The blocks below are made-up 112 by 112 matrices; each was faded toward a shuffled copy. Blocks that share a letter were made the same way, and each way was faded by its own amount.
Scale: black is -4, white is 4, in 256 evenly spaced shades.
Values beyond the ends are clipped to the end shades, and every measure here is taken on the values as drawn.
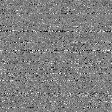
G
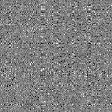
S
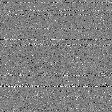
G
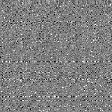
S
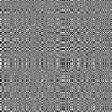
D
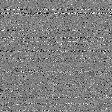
G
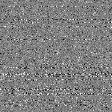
G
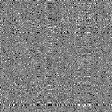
S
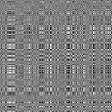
D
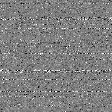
G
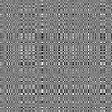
D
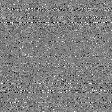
G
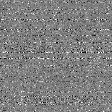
G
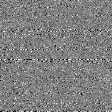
G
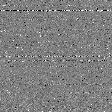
G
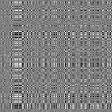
D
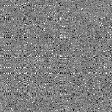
S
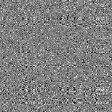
S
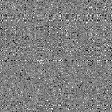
S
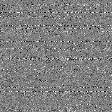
G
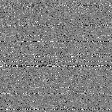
G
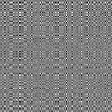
D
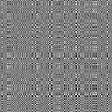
D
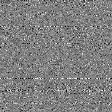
G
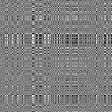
D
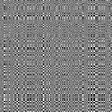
D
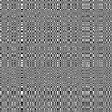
D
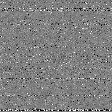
G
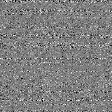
G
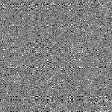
S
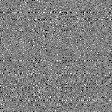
S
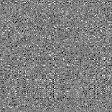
S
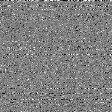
G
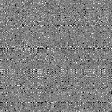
S
